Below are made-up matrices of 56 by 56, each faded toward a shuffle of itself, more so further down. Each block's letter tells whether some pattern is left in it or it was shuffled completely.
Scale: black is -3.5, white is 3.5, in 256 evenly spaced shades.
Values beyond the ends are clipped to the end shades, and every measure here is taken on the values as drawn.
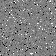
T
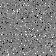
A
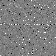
A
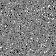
T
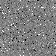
T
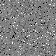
A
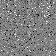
A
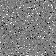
A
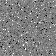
T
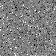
T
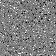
T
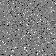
A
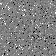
T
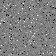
T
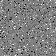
T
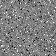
A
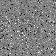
A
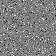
T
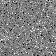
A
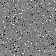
T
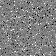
T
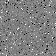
T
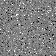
A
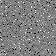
A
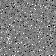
T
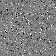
A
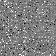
A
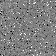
T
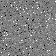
T
